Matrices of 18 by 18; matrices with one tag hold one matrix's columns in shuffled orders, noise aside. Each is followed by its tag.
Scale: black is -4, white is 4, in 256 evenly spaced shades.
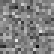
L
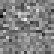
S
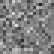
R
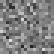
L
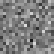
R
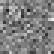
S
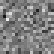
S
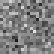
R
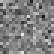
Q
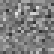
S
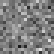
L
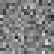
Q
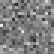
R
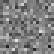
L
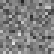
Q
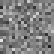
L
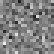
Q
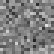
R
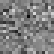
S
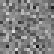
L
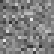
L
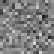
Q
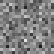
L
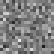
L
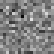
S
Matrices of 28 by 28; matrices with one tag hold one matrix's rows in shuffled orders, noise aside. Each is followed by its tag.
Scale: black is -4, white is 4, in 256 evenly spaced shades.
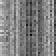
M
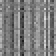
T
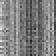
M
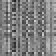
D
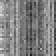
M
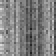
M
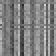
T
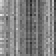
M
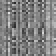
D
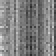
M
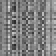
D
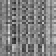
D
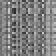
D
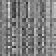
D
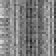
M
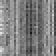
M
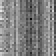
M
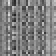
D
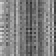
M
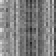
M
